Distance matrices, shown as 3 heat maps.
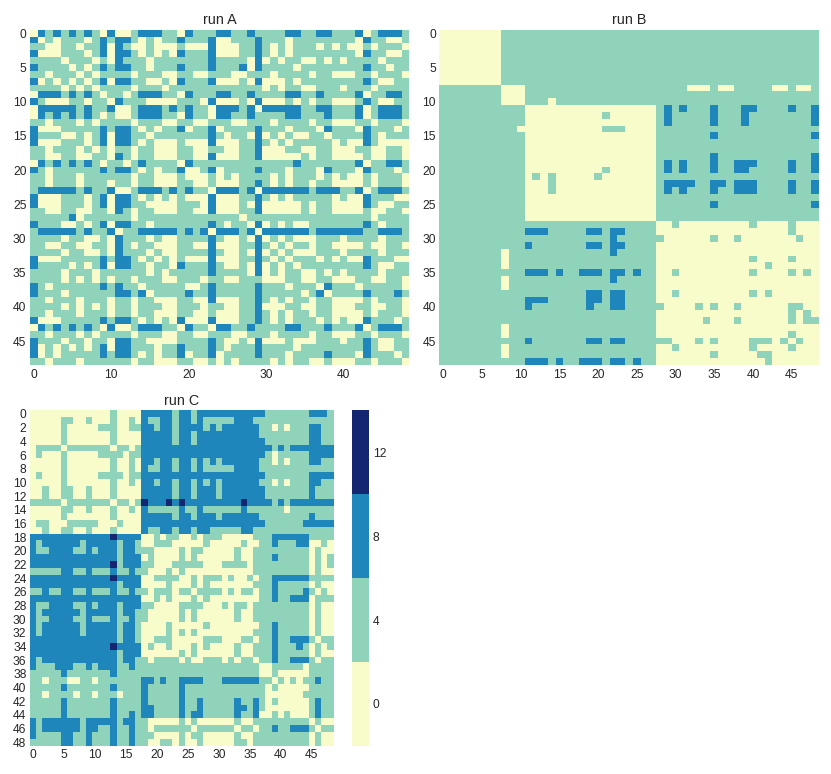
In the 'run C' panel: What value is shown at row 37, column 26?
4
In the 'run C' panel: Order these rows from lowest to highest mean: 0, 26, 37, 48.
48, 26, 0, 37
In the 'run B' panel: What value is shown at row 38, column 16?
4
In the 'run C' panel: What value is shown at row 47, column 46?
4
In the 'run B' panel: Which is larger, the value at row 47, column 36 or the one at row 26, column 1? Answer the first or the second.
the second
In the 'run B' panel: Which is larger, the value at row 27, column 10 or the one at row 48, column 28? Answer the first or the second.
the first
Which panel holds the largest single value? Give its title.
run C
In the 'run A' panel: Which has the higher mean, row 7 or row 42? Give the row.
7
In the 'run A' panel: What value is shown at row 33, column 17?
4
